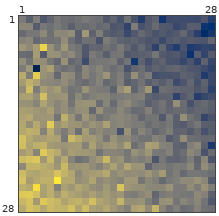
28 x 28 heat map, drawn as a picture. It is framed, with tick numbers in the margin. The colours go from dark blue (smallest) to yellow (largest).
There is an overall slope up to the bottom left. On average the colour sits 50% of the way up the scale. The grain is fine, like static. Values change most from cell to cell in the top left. The bottom left is the ninth with the highest average. The top right is the ninth with the lowest average.
